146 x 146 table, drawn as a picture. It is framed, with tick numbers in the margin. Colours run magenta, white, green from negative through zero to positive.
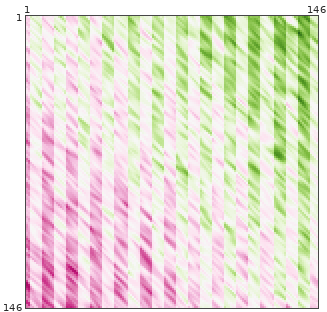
On average the colour sits 50% of the way up the scale. Stripes running up and down repeat 12 times from left to right. The top right is the ninth with the highest average. The field climbs toward the top right.
